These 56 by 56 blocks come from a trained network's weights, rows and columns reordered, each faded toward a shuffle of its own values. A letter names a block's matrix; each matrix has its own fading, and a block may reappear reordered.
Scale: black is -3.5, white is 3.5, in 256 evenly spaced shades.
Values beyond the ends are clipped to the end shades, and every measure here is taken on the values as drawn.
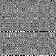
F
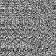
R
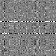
F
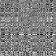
F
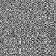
R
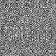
R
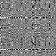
F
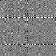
F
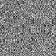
R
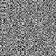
R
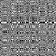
F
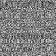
R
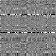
F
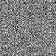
R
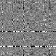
F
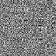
R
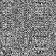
R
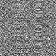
R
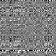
F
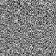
R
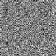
R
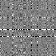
F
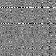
F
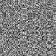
R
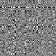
F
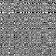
F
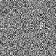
R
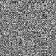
R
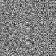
R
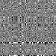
F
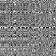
F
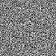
R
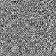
R
